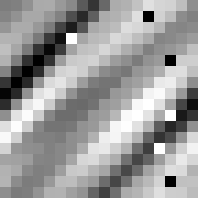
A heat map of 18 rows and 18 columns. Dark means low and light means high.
The bottom left is the smoothest part. Overall the values sit about 60% of the way up the scale. Six lone cells stand out: three far higher and three far lower than their neighbours.
